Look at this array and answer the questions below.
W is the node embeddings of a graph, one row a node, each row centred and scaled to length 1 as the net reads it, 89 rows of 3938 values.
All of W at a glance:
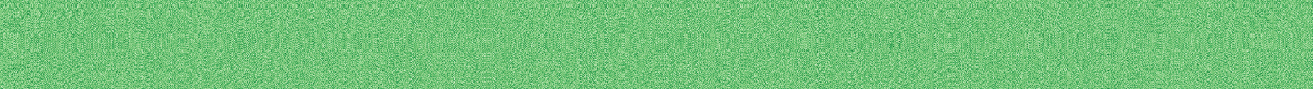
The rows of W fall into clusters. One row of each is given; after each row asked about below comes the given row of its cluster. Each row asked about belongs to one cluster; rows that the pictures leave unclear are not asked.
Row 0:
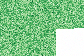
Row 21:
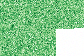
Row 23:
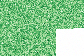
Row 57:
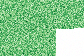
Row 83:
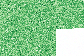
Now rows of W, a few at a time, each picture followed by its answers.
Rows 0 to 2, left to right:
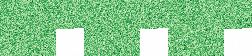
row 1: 57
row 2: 21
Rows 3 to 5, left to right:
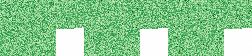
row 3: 57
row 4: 0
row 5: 0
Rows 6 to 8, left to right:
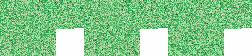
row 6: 0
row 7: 0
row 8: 23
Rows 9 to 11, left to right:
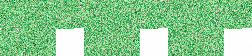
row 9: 21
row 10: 57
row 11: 57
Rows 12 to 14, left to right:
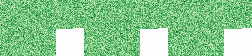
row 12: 83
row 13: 57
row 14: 57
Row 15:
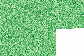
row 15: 83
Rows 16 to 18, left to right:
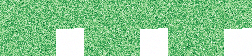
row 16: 83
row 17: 21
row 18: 21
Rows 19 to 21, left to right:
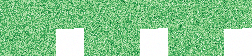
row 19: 0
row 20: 57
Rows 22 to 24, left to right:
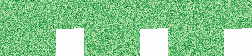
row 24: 21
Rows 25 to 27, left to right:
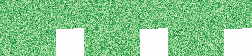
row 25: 0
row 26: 21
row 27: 57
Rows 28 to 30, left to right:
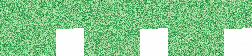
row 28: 23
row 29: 0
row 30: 57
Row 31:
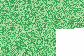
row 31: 21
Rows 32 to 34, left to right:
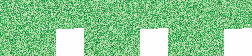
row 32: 0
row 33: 0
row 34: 83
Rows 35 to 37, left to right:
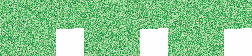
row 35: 83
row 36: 0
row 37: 83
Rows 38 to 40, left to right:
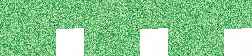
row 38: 23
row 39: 0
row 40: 23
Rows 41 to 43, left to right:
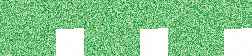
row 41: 0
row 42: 23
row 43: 83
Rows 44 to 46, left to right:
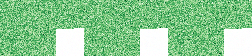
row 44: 0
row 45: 83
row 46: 0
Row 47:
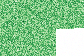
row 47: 83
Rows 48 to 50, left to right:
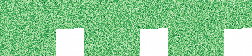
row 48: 0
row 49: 57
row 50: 57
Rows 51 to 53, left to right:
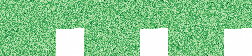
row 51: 57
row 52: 83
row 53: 23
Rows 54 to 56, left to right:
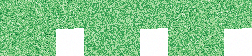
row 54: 0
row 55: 23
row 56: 23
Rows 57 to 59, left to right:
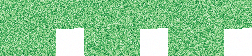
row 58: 23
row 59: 21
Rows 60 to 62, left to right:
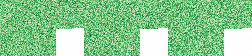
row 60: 83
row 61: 57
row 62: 23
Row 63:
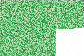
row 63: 57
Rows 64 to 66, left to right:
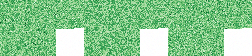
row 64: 21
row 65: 21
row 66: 83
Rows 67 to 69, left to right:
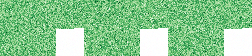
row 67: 57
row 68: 21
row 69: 21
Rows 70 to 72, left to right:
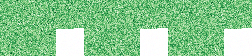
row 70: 0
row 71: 23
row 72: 23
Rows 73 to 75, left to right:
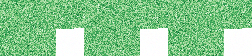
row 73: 57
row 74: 83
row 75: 57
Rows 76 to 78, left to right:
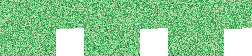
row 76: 83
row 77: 23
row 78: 57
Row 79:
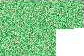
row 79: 57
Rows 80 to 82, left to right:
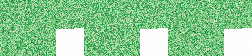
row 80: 21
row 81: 23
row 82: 23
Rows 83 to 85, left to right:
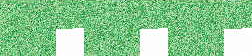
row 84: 0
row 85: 57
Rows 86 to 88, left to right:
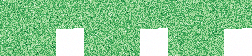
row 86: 23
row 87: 57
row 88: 0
